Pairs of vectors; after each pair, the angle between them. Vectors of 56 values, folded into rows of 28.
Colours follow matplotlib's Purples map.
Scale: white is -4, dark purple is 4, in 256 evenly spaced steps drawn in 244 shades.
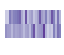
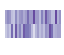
partly opposed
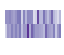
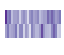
orthogonal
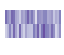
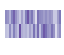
nearly parallel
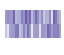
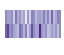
nearly opposite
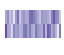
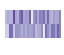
partly opposed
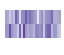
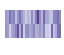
nearly opposite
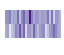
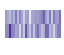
nearly opposite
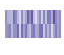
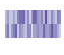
partly opposed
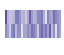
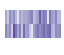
orthogonal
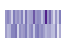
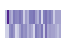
partly aligned
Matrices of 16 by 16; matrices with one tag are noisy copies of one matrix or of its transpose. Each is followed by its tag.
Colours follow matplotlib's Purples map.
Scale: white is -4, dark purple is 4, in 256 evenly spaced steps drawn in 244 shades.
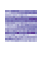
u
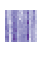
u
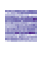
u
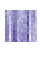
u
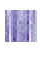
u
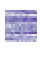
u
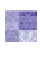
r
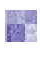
r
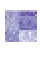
r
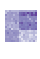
r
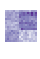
r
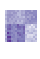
r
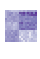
r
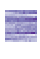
u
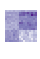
r
